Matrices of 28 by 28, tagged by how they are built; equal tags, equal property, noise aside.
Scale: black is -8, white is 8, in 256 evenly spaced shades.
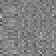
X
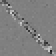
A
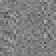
X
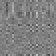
X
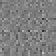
X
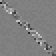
A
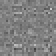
X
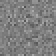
X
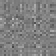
X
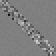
A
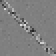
A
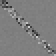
A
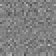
X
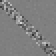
A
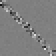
A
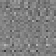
X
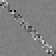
A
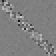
A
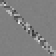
A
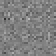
X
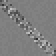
A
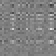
X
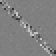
A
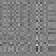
X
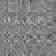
X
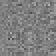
X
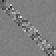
A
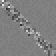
A
